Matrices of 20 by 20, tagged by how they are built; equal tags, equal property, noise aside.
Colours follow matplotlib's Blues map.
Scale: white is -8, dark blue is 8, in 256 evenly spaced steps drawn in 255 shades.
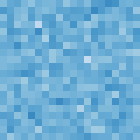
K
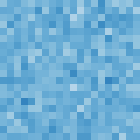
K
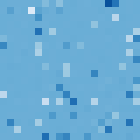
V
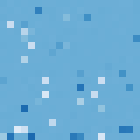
V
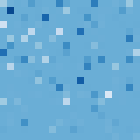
V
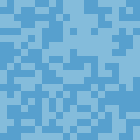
K
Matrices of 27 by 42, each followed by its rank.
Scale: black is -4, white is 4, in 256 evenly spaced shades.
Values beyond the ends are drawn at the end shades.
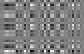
one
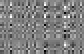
two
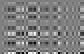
one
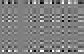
one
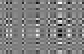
one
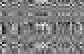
three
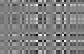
one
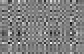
two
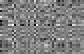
three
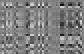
two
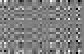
two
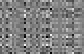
two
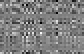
three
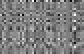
three
